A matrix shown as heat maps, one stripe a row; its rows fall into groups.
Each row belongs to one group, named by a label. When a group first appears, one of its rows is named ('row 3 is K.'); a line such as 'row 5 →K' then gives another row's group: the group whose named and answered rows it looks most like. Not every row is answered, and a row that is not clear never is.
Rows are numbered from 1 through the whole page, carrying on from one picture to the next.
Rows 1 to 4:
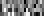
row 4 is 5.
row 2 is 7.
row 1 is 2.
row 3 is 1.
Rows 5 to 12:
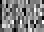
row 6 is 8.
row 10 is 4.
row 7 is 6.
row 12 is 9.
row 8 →2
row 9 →6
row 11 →7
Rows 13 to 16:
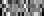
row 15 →1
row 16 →6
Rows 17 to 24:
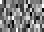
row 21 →5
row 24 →6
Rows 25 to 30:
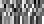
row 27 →9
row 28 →7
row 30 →4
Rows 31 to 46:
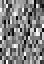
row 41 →2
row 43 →6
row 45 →2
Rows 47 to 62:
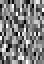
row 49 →4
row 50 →6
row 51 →8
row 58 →1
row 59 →2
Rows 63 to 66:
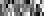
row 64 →8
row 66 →5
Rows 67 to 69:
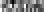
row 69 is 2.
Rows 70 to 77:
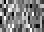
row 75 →1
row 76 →5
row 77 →9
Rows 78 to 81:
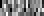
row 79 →1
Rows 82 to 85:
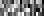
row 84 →5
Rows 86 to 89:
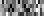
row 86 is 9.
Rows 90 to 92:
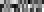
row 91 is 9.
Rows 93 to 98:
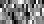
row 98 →9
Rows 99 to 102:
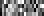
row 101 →7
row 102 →6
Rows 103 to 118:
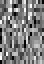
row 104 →9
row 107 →7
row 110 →6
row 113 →1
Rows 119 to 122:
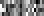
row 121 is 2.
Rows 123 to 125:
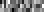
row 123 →6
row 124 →4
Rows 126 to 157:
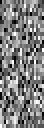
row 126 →6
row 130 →6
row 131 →9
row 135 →6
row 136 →1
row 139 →7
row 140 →9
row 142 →1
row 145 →6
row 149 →6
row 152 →2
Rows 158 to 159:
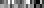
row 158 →5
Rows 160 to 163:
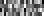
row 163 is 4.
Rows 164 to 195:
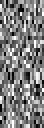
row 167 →4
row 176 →5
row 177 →9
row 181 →8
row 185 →5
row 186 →4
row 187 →5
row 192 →5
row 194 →7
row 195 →5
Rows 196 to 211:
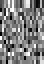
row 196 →5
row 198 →7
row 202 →2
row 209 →5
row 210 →2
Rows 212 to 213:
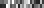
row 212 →5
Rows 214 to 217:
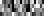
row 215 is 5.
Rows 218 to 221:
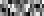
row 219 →5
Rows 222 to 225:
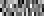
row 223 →9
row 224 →1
